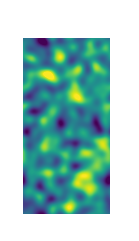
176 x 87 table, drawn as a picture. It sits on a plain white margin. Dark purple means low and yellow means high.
Mirror symmetry: none. Lone odd cells: none. Average level on the scale: 50%. Histogram: bell-shaped.
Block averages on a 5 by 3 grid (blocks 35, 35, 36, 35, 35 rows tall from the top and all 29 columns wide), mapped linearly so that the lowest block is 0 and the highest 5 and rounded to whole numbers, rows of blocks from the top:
1 3 3 / 2 4 3 / 1 1 1 / 3 2 5 / 0 3 2
